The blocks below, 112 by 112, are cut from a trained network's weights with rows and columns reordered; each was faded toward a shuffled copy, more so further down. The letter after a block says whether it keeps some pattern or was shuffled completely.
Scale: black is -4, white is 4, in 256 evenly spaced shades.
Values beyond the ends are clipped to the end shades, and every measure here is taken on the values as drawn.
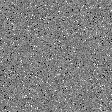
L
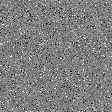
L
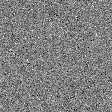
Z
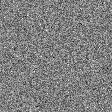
L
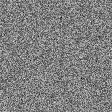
Z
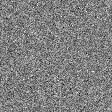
L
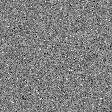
Z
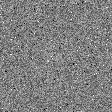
Z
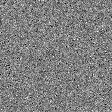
Z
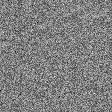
L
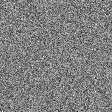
Z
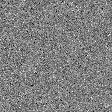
Z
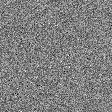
Z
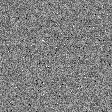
L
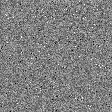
Z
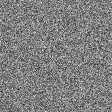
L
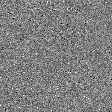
L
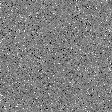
Z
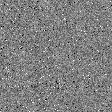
L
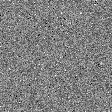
Z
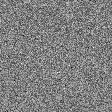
Z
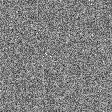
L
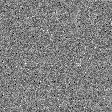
L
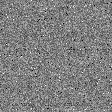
L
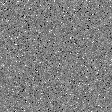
Z
